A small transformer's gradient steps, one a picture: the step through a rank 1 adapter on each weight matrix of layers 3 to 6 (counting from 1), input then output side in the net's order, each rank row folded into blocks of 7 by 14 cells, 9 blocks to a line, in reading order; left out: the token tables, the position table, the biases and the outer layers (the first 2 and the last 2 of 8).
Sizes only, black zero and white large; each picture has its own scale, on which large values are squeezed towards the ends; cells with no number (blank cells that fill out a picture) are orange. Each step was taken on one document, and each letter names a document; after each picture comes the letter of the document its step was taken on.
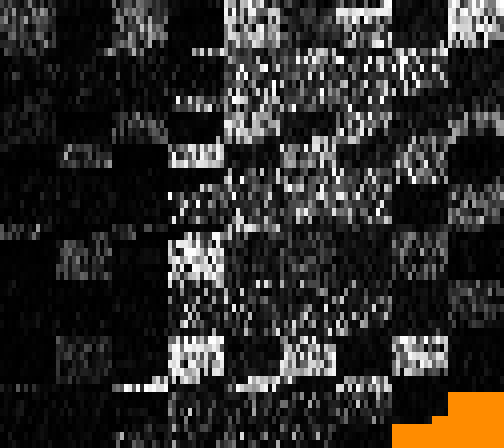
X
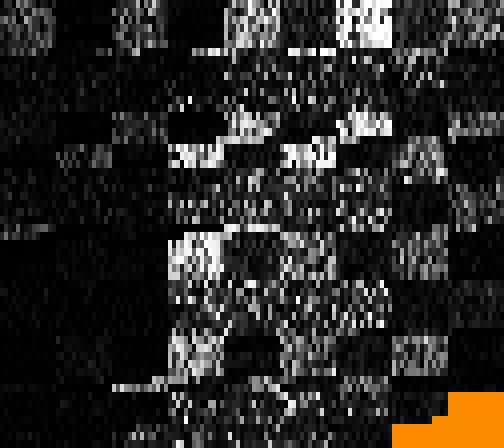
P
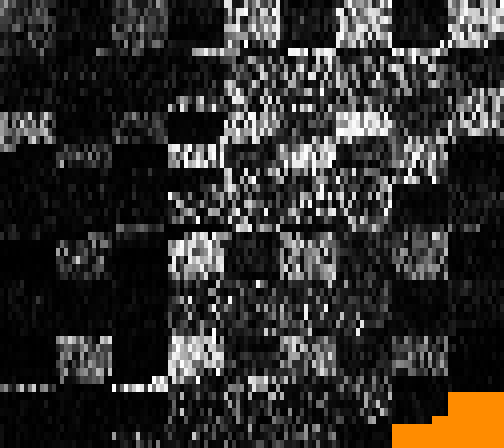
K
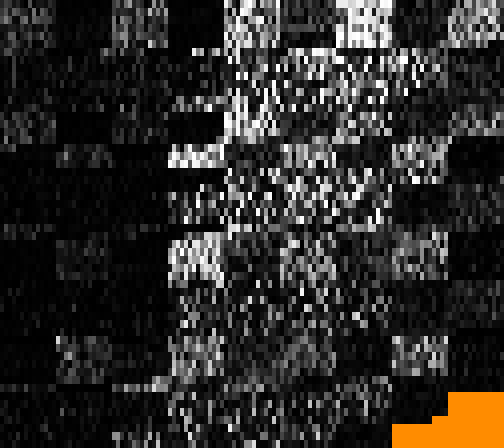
X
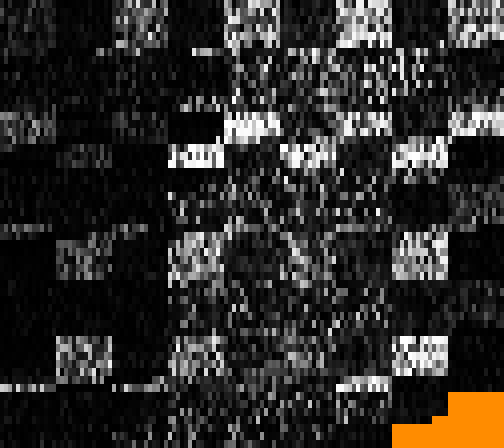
X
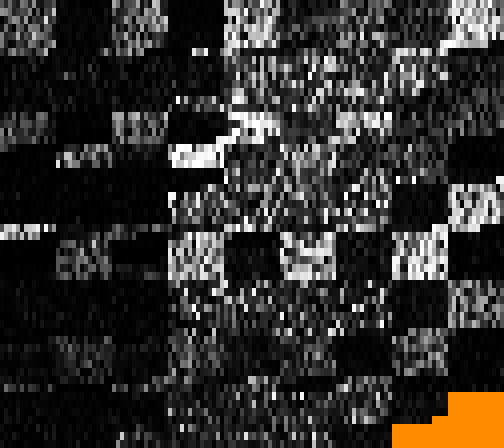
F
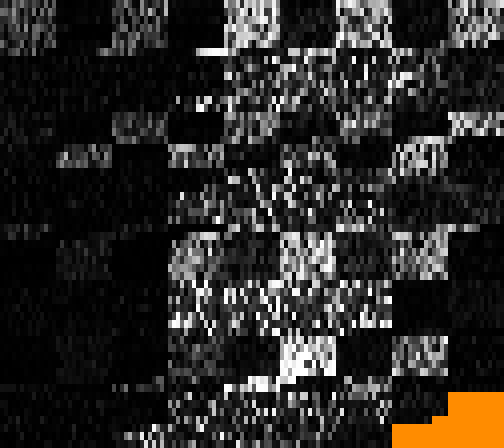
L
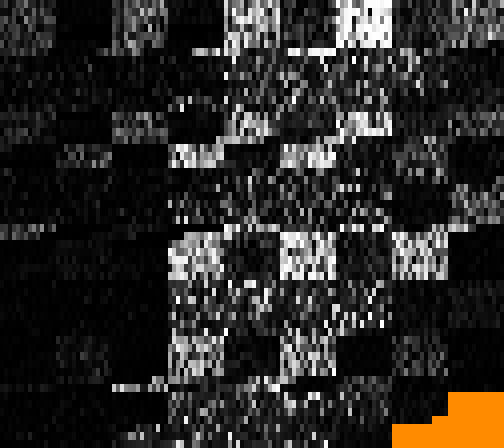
P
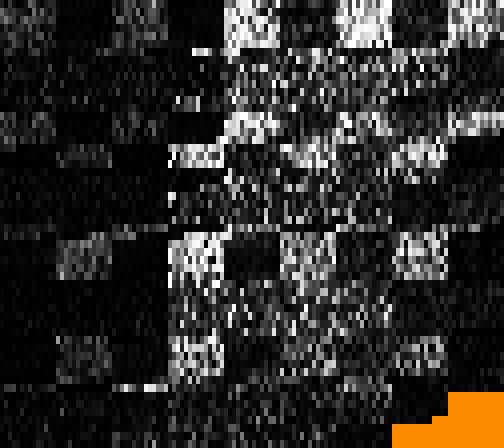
X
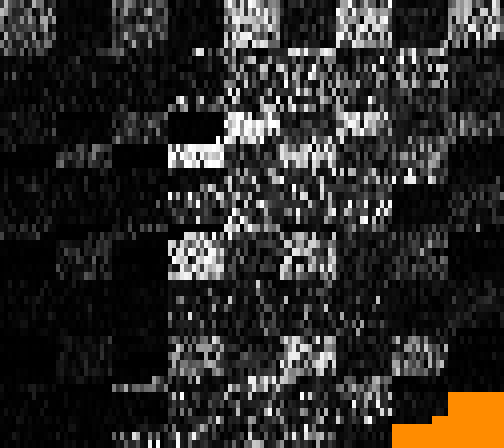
K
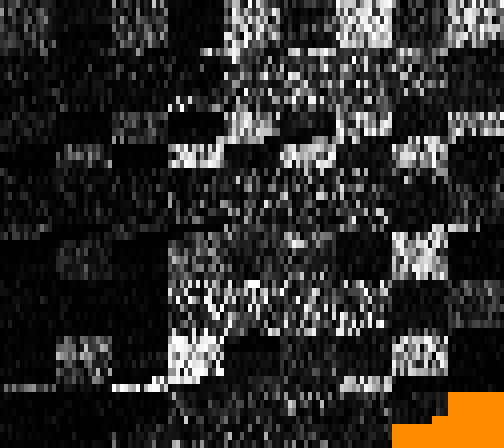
P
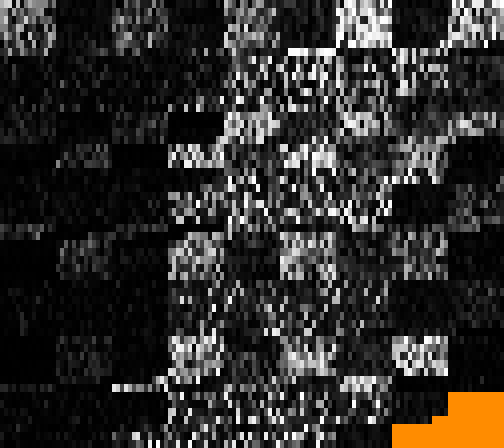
K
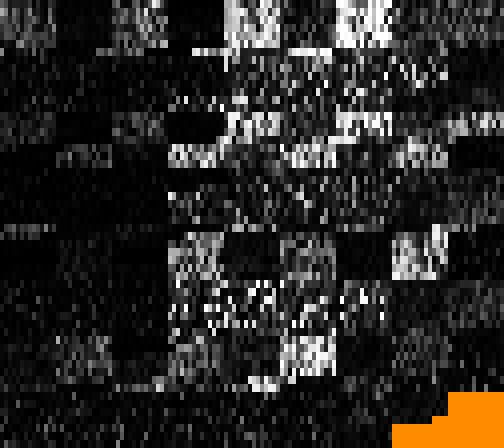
F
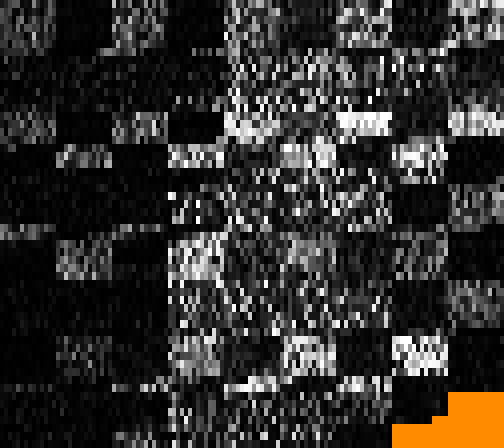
X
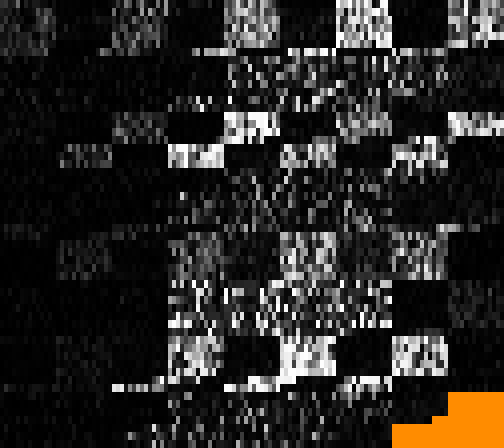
L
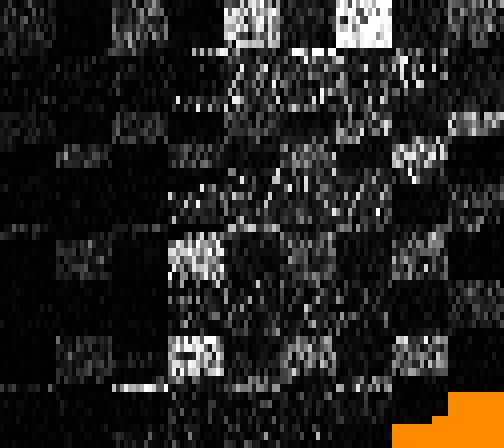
X
